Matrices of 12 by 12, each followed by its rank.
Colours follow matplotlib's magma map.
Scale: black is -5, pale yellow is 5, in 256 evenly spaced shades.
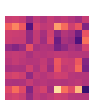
two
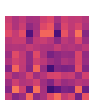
two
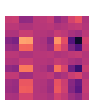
one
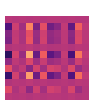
one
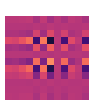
one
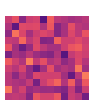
full rank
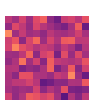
full rank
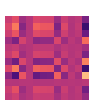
one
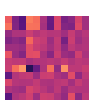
two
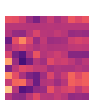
two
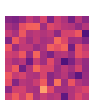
full rank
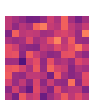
full rank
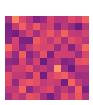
full rank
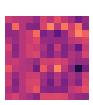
two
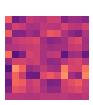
two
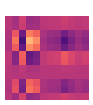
one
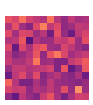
full rank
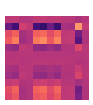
one
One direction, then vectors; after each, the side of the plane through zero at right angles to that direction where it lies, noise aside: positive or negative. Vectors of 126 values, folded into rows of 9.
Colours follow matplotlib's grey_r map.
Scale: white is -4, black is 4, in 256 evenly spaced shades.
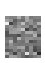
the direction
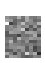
positive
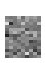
positive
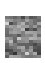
positive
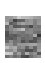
positive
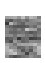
negative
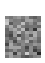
positive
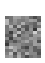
positive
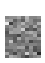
positive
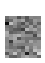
negative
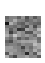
negative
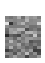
positive
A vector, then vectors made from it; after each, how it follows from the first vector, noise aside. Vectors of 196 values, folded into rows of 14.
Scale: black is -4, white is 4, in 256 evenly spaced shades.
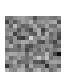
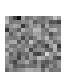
wrapped around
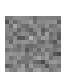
shrunk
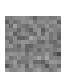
shrunk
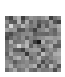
wrapped around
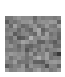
shrunk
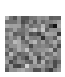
wrapped around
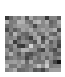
wrapped around
